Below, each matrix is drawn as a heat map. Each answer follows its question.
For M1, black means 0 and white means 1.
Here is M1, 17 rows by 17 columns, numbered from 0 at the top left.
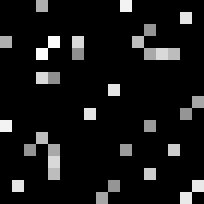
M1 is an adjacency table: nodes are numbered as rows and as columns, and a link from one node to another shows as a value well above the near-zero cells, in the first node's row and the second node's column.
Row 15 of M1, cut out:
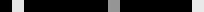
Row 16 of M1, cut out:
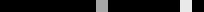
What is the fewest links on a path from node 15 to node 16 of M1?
1
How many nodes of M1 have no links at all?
1
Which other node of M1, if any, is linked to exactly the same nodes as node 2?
none
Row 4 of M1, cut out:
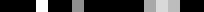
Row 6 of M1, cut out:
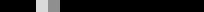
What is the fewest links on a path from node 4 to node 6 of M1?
1
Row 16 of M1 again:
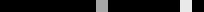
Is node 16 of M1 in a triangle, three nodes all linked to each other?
no
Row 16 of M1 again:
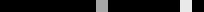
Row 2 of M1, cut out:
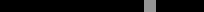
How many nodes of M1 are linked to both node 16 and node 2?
0
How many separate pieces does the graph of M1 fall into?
3
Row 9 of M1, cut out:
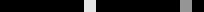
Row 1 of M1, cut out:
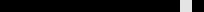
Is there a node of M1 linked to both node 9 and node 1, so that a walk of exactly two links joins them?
yes
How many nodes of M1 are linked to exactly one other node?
6
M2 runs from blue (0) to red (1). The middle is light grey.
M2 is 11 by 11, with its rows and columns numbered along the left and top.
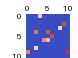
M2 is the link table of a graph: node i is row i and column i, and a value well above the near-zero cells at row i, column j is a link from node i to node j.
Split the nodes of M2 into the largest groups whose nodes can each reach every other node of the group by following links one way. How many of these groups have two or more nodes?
2
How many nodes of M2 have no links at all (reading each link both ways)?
2
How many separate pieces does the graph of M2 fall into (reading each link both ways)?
3
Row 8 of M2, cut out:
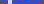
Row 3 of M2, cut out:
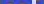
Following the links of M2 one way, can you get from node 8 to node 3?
yes
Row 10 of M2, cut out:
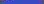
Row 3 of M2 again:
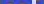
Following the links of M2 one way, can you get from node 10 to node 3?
no
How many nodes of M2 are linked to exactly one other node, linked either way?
1
